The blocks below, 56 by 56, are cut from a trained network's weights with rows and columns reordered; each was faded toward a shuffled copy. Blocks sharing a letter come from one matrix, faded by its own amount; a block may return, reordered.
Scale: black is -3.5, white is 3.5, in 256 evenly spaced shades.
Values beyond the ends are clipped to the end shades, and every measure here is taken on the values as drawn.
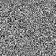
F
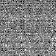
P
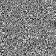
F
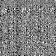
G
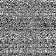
P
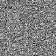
F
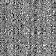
G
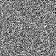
F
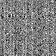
G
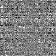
P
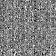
G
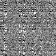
P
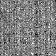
G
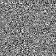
F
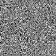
F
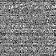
P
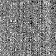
G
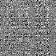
P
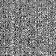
G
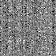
G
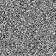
F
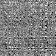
P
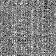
G
